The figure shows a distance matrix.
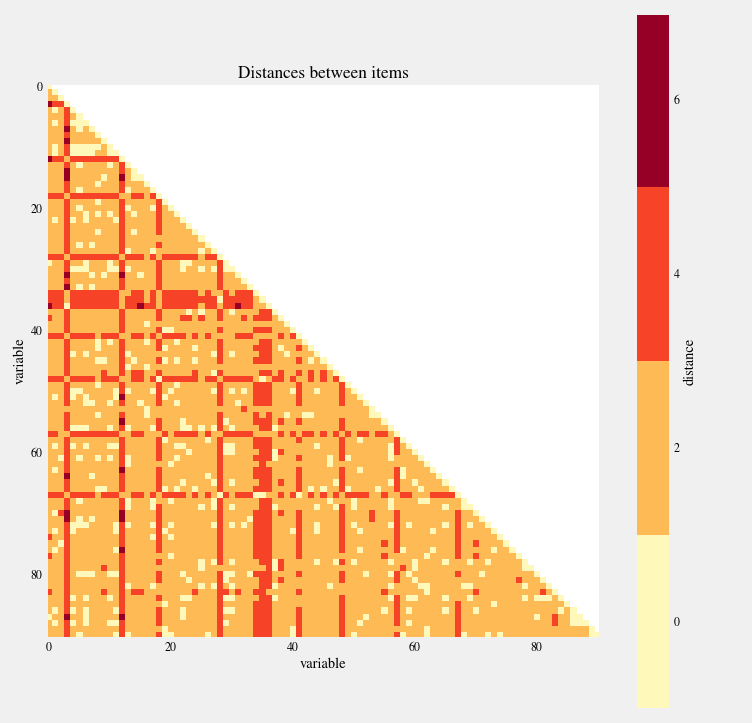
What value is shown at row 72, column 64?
2
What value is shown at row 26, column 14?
2
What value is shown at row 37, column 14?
2
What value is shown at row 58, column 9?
2
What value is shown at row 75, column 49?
2
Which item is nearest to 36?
3
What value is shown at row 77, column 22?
2
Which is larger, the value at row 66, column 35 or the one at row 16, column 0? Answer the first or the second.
the first
